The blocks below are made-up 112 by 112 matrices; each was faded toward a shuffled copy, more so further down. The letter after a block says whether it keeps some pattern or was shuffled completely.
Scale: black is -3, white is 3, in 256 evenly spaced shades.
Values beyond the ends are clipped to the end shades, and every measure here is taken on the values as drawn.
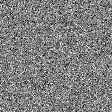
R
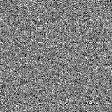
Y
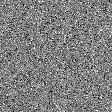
R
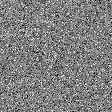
R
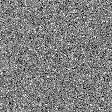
R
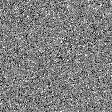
R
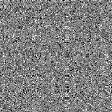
Y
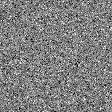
R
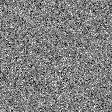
R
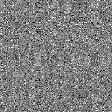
Y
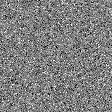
R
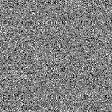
Y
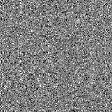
Y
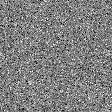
R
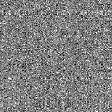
Y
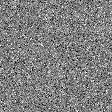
R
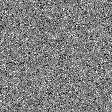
R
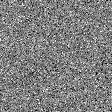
R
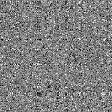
Y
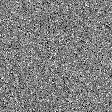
R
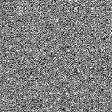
Y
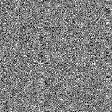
Y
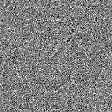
Y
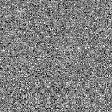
Y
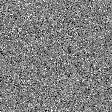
R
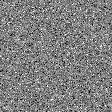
R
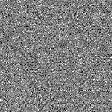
Y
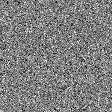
R
